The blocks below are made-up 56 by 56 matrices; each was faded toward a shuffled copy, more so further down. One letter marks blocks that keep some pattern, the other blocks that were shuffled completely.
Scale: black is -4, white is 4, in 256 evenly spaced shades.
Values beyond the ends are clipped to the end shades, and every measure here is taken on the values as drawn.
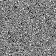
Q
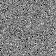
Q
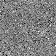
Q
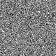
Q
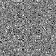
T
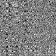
T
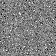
Q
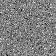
Q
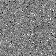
Q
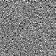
T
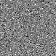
T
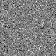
T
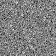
Q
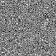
T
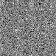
T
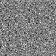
T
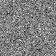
T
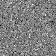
Q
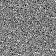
Q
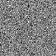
T
